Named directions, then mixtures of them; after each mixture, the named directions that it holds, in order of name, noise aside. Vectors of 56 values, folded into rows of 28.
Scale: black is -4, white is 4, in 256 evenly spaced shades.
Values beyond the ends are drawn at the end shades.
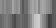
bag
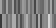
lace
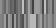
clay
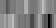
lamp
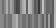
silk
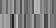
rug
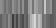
bag, clay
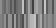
clay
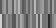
lace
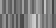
bag, clay, lace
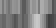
bag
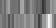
bag, lamp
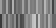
bag, clay, lace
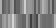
lace, lamp, silk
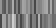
lace, lamp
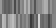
lace, lamp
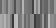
bag, rug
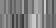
bag, clay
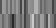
bag, lamp, rug
